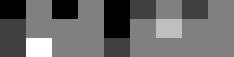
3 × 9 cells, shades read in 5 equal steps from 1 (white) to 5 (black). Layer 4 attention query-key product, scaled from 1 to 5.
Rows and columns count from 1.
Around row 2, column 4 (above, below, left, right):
3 3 3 5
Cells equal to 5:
4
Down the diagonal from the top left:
5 3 3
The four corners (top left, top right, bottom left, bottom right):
5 3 4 3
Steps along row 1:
down up down up down down up down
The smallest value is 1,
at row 3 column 2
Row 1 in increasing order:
3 3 3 3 4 4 5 5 5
